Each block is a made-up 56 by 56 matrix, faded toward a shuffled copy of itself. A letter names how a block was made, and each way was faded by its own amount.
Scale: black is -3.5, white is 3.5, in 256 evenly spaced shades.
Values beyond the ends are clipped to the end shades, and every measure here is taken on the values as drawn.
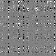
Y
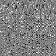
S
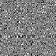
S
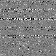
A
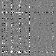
Y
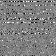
A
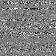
A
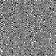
S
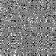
S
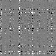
Y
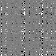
Y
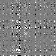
Y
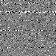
A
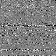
A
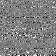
A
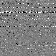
A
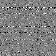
A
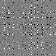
Y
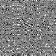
S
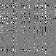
Y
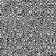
S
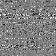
A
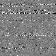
A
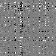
Y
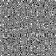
S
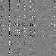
Y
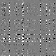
Y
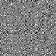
S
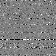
A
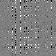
Y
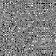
S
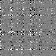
Y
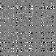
Y
